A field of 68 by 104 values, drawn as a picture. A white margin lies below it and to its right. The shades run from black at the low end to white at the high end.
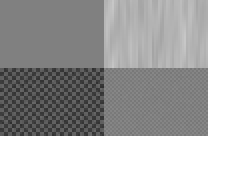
It is made of 2 by 2 panels. Panel 1,1: middling, flat. Panel 1,2: high, streaked downward, faint in contrast. Panel 2,1: low, checkered. Panel 2,2: middling, checkered, faint in contrast.
